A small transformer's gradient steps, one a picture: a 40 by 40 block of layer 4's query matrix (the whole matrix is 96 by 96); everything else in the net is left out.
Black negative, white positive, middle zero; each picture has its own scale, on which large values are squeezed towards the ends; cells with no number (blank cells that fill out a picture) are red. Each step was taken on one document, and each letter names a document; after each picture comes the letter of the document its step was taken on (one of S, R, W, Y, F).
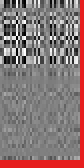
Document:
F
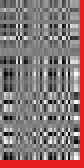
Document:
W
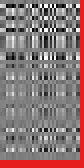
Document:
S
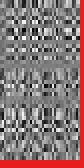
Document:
S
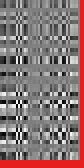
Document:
W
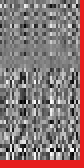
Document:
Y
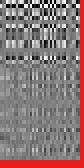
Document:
S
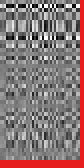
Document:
S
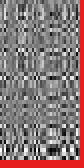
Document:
Y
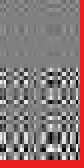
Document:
Y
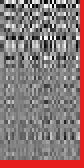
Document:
S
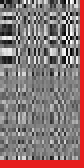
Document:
F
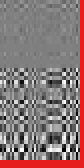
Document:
Y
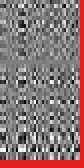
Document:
Y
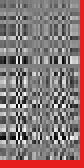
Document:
W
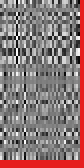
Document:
F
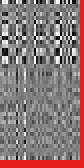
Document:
F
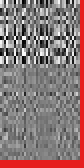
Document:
F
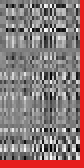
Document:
S
